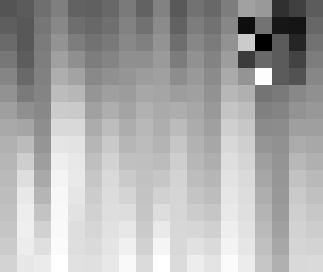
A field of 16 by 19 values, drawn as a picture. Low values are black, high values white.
The ninth with the lowest average is the top right. Streaks run downward. The field climbs toward the bottom. The top right is the roughest part. An odd patch, rougher than its surroundings, sits in the top right. Overall the values sit about 70% of the way up the scale.
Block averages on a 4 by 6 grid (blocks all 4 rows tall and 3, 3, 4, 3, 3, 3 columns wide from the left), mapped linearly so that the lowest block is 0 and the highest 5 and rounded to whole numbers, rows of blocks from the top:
122110
233332
454443
555554
